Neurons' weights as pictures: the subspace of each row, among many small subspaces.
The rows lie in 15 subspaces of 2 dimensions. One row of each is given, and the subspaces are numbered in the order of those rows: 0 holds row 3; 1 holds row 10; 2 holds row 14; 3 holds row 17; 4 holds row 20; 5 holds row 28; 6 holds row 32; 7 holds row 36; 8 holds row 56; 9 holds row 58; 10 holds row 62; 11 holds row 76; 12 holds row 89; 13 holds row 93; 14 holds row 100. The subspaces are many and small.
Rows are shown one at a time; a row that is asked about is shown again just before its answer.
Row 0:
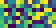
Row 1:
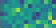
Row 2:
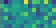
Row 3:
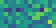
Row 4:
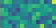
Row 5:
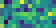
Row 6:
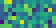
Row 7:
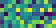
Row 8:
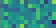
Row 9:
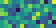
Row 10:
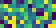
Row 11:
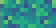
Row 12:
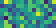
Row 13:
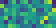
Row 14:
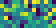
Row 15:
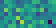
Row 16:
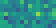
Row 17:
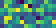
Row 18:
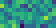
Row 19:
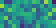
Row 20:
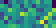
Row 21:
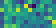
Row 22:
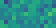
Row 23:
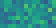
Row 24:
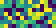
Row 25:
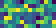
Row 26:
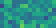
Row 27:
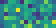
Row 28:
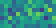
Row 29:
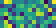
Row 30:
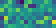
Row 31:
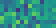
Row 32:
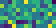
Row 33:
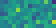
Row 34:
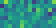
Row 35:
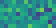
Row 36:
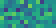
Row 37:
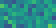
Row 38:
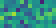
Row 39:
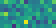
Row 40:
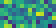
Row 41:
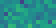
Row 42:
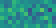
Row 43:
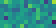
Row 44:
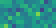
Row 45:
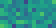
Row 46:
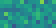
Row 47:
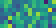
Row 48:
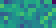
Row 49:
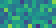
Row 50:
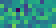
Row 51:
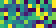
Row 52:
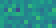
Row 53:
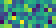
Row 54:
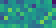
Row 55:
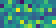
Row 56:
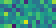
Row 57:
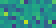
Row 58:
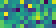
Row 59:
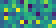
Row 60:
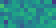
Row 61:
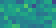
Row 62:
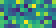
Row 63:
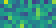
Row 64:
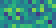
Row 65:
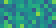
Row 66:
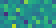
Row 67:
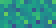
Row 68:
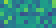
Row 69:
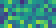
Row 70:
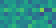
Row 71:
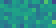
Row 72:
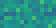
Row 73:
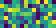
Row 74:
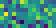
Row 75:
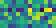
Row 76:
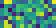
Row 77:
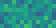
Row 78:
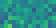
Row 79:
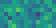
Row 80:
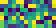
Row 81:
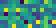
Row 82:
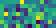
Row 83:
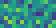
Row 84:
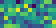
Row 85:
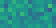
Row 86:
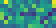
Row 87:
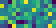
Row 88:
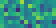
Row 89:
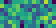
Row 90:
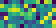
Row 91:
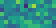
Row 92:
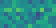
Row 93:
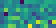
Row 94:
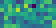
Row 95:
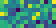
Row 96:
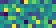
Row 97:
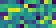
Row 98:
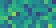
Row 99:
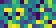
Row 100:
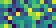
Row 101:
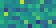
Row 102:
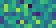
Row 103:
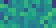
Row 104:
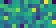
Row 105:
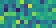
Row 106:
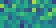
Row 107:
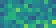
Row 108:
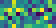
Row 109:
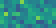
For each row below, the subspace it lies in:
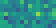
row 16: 7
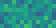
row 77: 1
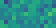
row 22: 4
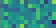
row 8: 9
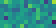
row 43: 9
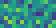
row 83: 1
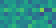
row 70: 0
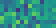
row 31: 1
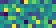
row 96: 8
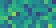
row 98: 14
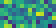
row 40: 7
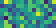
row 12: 11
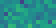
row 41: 6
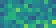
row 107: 12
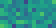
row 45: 6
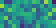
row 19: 9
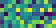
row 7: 2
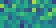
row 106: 2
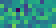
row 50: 1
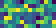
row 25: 3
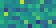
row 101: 13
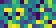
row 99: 14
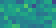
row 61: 10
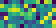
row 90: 3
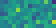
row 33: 12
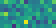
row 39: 8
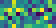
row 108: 5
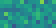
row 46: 13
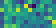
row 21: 10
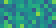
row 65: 11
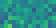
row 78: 13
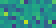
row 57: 8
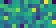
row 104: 9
